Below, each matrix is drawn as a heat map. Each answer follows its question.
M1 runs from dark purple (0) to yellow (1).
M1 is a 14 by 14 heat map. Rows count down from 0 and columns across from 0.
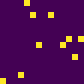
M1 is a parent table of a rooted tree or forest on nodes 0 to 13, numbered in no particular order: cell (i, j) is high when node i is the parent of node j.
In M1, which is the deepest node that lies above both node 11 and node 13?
6
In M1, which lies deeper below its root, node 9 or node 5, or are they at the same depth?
node 5
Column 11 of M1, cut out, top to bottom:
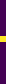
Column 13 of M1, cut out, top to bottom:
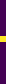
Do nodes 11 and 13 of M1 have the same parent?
yes
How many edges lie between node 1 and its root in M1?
0
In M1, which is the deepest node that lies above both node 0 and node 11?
6
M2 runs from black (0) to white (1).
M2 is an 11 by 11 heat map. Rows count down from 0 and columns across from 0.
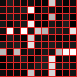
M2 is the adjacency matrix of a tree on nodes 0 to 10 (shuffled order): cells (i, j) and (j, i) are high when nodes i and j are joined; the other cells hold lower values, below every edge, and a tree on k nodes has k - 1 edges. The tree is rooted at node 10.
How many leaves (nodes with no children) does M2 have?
8
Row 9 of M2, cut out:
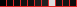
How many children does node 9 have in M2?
0
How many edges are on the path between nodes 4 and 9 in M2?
3
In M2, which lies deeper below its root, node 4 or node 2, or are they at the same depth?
node 2
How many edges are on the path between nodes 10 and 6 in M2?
2
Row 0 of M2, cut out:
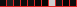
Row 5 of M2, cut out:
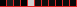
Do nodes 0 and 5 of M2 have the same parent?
no
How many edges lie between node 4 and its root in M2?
1
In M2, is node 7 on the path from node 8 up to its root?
yes
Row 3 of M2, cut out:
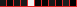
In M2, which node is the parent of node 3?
4
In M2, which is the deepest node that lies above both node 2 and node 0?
7
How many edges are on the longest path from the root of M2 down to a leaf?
2
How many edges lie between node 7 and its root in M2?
1
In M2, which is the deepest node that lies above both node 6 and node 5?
4
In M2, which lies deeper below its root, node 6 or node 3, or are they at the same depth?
the same depth
